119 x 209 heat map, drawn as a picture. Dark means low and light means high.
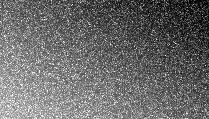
Ninth with the lowest average: top right. Mirror symmetry: none. Slope: up to the bottom left. Grain: fine. Stripes: none. Average level on the scale: 40%. Ninth with the highest average: bottom left.
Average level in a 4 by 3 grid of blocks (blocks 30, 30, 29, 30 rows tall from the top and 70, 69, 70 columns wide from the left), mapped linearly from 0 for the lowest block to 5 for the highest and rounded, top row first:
210 | 321 | 432 | 543
